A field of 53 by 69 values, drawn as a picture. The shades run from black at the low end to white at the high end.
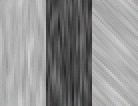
The table splits into one row of 3 panels. Panel 1,1: high, streaked downward, faint in contrast. Panel 1,2: low, streaked downward. Panel 1,3: high, slanting down to the right, faint in contrast.
